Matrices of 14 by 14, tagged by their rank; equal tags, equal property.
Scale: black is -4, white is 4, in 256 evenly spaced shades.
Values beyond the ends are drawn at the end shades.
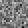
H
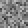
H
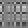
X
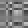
X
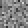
H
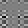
X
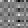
X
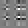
X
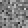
H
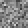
H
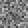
H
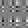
X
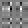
X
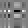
X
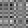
X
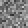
H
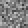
H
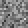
H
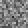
H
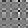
X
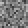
H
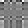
X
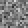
H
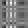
X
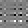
X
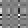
X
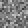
H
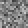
H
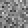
H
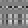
X
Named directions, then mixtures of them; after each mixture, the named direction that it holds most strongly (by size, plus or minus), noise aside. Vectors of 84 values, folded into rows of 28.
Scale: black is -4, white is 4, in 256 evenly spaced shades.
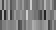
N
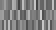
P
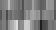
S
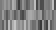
P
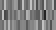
P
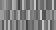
P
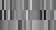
N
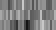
S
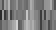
N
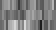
S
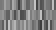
P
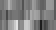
S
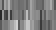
S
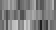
S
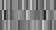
N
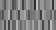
P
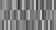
P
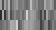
N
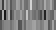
N
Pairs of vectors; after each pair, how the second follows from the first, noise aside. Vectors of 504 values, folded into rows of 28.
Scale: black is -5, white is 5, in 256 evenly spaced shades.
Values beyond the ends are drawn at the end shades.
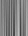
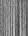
negated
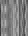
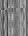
wrapped around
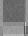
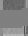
partly zeroed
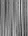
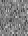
shuffled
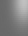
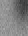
negated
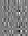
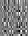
scaled up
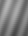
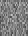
shuffled
